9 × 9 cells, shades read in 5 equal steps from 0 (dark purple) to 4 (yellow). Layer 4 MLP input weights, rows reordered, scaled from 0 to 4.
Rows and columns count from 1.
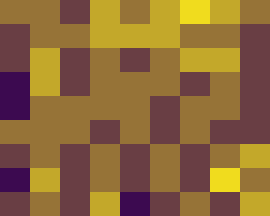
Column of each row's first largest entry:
7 4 2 2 2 1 9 8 4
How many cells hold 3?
14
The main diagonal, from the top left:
2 2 1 2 2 1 1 4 3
